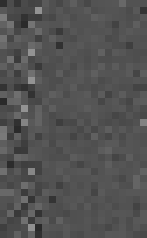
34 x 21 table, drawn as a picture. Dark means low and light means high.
There is no overall slope. A vertical seam about 30% of the way across splits the table, and the right part is calmer. Neither half mirrors the other. On average the colour sits 30% of the way up the scale. No regular stripes run through it. Fine speckle covers the field.
